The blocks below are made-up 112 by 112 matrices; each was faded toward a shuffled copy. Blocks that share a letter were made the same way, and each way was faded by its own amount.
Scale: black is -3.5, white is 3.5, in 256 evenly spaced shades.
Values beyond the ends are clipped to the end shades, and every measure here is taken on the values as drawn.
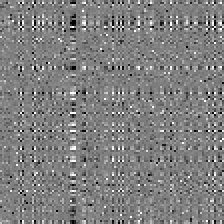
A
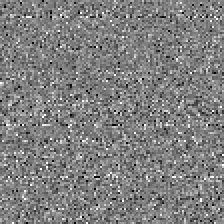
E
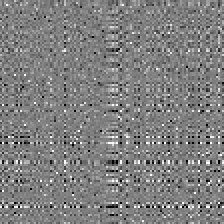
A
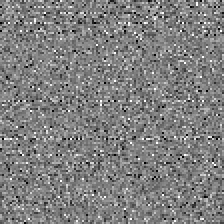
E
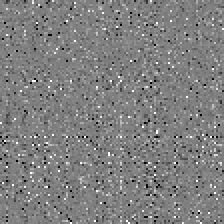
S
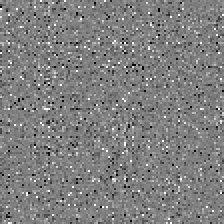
S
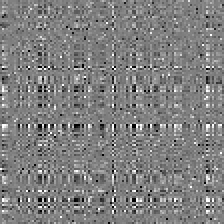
A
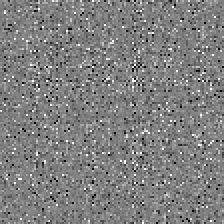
S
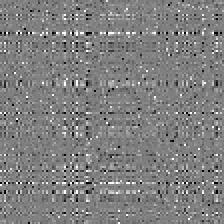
A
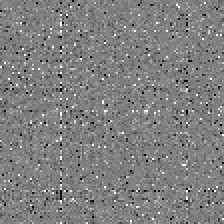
S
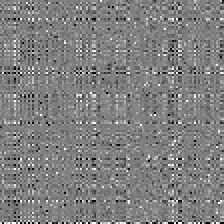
A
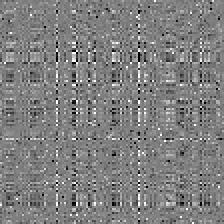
A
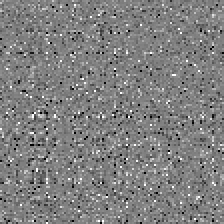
S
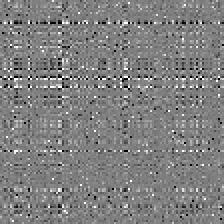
A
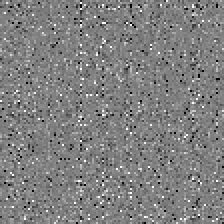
S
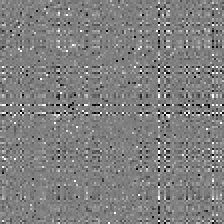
A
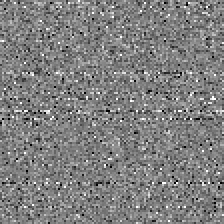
E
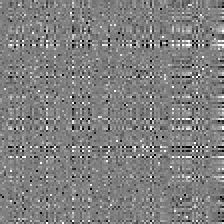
A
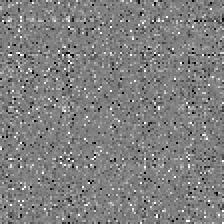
S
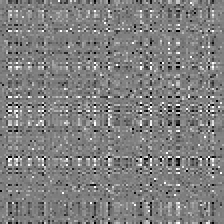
A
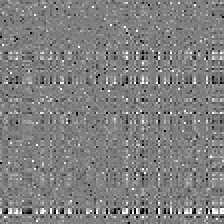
A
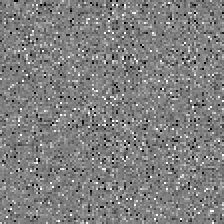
S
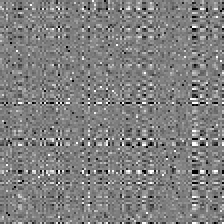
A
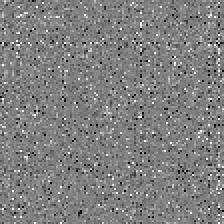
S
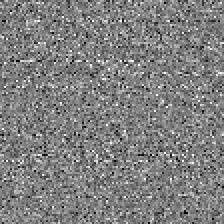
E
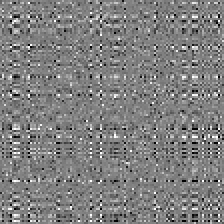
A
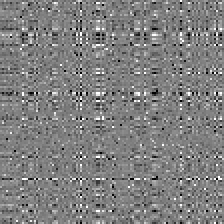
A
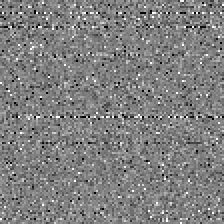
E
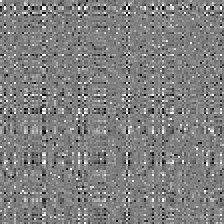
A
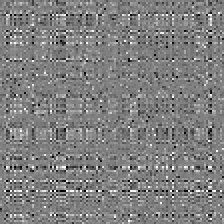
A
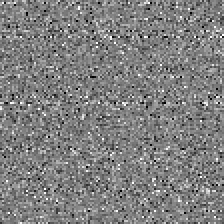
E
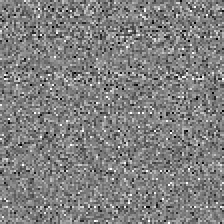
E
